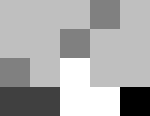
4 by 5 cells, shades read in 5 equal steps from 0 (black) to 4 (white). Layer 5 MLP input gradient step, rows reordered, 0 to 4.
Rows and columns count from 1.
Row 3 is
2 3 4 3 3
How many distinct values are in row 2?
2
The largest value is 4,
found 3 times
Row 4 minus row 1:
-2 -2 1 2 -3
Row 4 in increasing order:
0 1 1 4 4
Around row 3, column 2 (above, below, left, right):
3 1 2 4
